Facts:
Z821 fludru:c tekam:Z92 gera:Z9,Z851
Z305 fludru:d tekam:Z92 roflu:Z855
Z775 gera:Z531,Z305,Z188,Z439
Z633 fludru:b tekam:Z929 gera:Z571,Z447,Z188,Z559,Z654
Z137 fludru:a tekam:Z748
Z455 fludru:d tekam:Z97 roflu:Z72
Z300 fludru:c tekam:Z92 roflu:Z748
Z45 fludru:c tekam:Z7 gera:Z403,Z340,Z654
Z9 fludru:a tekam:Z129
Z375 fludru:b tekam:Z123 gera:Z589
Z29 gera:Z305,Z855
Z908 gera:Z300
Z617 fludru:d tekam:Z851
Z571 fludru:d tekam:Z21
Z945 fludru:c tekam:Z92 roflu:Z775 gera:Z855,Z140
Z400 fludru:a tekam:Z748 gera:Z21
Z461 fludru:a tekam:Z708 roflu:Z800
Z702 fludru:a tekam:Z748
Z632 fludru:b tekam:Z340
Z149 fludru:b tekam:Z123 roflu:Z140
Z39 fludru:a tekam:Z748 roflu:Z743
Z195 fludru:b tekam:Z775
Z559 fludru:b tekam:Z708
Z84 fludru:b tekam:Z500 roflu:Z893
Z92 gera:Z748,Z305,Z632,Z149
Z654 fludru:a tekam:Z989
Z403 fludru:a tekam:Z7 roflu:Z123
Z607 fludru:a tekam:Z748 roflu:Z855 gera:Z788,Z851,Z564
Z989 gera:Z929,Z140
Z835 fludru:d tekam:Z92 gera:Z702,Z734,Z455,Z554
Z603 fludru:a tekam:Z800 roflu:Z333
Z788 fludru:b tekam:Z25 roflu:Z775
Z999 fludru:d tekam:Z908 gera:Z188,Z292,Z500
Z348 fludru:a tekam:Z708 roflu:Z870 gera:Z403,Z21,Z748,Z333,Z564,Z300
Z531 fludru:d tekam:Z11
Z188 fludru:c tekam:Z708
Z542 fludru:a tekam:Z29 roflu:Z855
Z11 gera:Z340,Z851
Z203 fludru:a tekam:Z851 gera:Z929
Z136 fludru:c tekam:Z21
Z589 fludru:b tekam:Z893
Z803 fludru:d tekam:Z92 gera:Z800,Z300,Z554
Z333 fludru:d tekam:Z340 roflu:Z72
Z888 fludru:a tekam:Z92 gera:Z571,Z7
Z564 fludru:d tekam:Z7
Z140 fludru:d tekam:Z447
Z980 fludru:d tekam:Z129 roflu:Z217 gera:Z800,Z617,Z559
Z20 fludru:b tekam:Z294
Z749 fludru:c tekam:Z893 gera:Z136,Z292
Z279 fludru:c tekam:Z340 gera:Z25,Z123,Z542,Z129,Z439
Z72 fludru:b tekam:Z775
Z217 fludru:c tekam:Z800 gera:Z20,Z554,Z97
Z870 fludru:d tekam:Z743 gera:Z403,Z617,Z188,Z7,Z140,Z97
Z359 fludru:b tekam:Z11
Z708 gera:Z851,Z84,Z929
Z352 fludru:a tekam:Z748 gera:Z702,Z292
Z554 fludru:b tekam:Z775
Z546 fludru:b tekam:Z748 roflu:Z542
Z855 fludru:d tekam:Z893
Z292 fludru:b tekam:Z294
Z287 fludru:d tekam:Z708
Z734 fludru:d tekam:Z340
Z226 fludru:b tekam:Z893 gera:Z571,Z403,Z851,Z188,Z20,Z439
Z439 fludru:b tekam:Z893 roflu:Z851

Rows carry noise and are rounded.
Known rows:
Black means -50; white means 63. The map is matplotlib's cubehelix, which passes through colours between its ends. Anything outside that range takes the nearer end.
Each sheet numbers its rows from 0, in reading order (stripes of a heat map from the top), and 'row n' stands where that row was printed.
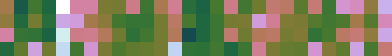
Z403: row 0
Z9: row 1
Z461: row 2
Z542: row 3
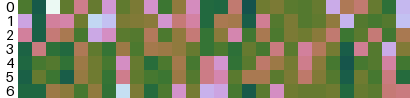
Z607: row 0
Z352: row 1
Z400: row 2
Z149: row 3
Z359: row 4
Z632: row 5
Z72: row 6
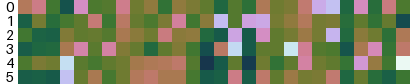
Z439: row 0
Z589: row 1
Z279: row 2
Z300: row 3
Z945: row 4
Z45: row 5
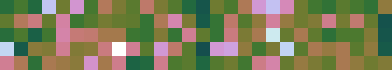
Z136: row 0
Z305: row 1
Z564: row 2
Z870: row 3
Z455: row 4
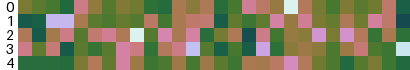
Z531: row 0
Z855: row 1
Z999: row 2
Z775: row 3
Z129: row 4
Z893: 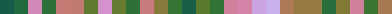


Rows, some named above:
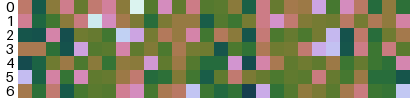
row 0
Z999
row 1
Z702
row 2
Z226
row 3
Z439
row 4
Z821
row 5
Z980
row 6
Z775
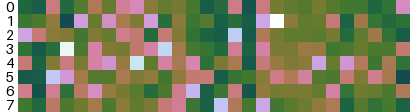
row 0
Z708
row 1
Z851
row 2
Z217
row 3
Z749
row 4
Z999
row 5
Z855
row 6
Z888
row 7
Z375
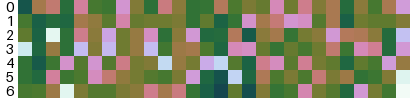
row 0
Z84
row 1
Z123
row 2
Z607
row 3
Z348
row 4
Z292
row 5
Z203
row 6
Z945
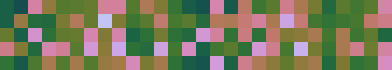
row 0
Z989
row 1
Z929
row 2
Z803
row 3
Z333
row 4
Z821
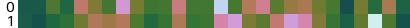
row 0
Z559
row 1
Z748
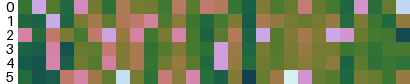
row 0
Z788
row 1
Z11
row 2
Z835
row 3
Z908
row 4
Z908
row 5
Z188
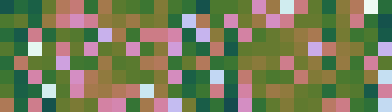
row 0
Z140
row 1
Z21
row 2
Z633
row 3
Z607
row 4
Z546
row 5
Z203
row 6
Z749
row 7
Z775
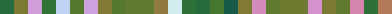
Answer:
Z542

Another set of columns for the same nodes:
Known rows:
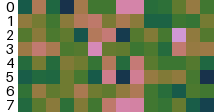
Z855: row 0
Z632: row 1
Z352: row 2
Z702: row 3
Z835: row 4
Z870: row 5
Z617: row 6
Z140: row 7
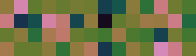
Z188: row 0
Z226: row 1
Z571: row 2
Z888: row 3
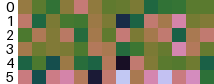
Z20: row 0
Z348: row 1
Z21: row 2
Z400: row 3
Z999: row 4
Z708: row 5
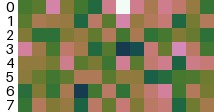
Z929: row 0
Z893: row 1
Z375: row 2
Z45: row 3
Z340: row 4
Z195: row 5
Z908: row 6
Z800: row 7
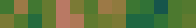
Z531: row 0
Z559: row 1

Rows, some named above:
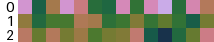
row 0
Z851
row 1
Z439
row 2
Z72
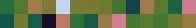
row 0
Z788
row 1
Z305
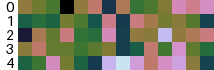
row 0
Z542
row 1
Z870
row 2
Z775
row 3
Z217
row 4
Z989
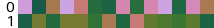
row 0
Z851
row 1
Z835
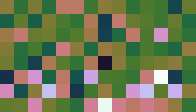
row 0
Z149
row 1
Z803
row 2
Z217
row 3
Z546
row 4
Z633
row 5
Z945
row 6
Z11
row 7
Z929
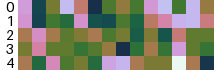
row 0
Z11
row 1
Z607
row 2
Z136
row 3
Z749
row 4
Z203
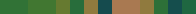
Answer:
Z980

